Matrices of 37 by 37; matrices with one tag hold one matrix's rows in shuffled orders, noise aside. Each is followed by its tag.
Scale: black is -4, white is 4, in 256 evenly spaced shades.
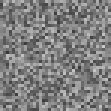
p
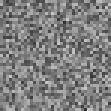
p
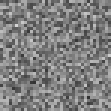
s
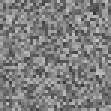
p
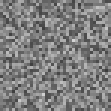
p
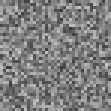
s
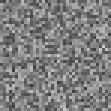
p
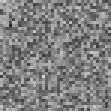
s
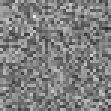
s
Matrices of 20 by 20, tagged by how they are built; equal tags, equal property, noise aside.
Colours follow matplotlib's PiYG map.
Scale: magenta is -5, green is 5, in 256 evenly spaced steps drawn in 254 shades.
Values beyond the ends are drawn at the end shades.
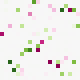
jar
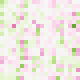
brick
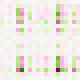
brick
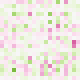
brick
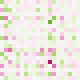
brick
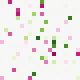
jar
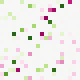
jar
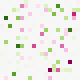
jar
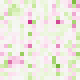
brick
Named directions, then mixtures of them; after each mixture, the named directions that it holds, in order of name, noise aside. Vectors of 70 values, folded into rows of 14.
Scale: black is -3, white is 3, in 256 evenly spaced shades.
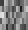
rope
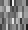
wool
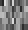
rope, wool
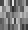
rope, wool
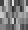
rope, wool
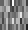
wool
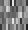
wool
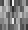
rope, wool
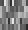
rope, wool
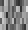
rope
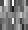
rope, wool
